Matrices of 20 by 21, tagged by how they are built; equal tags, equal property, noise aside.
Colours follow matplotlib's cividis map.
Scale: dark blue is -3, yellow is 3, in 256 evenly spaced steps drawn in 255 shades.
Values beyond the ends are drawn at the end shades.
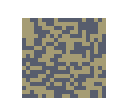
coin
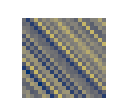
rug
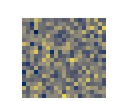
coin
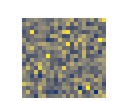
coin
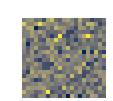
coin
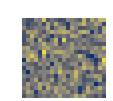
coin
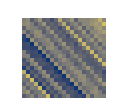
rug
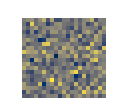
coin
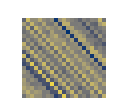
rug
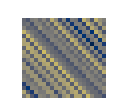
rug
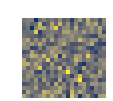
coin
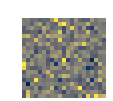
coin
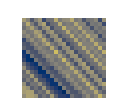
rug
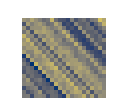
rug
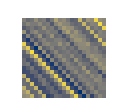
rug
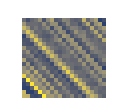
rug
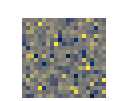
coin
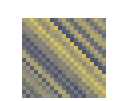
rug
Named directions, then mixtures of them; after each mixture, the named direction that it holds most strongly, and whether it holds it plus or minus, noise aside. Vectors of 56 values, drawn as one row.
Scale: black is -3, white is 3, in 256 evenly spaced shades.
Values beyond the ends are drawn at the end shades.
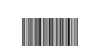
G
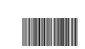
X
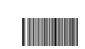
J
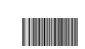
X, plus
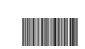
G, minus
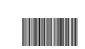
X, plus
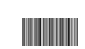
G, plus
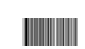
J, minus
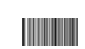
J, plus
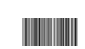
X, plus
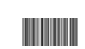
G, minus
